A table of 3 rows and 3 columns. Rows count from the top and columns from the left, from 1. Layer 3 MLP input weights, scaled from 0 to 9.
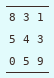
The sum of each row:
12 12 14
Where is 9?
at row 3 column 3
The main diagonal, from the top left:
8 4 9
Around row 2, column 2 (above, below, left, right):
3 5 5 3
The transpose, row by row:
8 5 0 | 3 4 5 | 1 3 9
